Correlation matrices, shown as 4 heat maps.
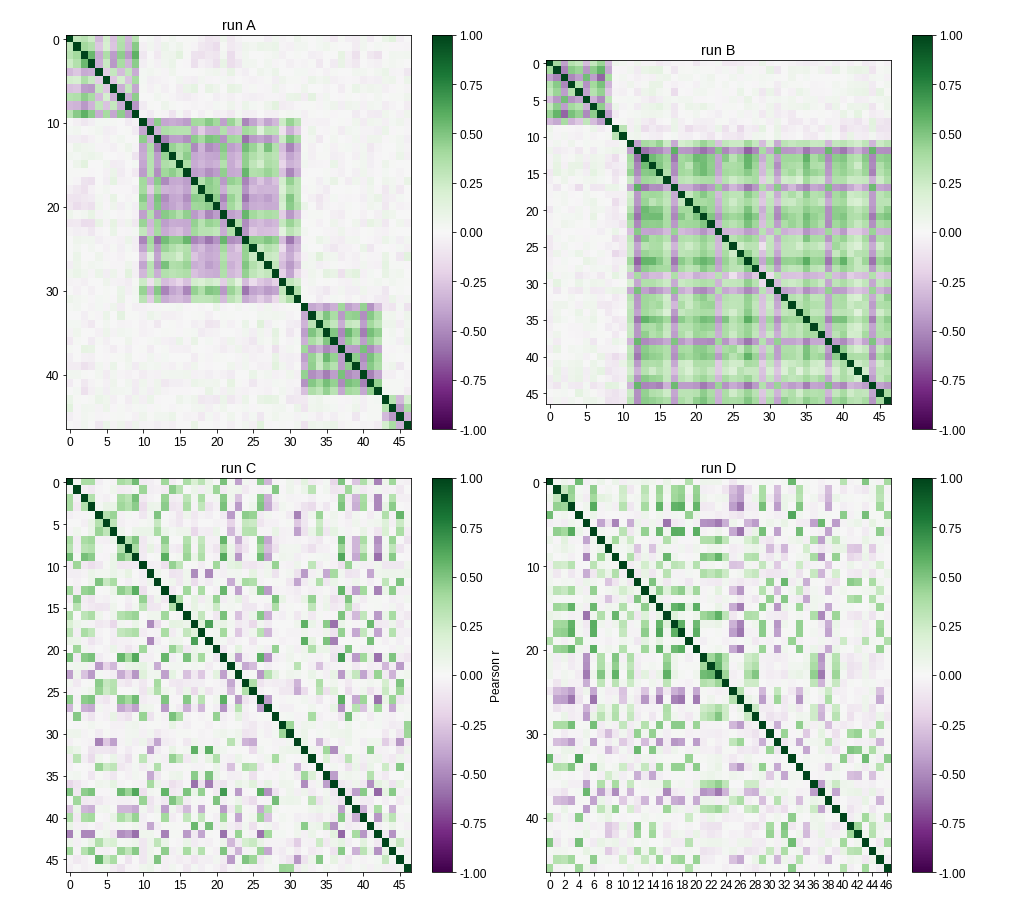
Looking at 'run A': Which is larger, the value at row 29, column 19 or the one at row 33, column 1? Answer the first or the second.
the first
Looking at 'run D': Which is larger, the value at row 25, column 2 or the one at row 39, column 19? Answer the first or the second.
the second
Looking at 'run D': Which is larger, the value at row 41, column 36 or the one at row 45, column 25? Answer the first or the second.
the first
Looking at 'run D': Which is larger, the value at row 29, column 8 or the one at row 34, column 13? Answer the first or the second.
the second
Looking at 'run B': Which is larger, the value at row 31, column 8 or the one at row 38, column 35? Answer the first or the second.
the first
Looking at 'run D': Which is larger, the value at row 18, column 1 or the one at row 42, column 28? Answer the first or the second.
the first
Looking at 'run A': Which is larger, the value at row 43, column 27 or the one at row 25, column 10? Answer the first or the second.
the first
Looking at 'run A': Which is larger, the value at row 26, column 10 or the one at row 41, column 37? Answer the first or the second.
the first
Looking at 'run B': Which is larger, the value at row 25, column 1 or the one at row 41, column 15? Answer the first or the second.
the second
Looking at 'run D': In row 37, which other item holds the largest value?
5
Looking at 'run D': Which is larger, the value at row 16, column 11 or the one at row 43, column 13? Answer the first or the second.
the first
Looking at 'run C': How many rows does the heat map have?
47
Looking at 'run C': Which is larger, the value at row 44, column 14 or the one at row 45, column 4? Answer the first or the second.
the second
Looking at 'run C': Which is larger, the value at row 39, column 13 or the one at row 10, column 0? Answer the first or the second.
the second
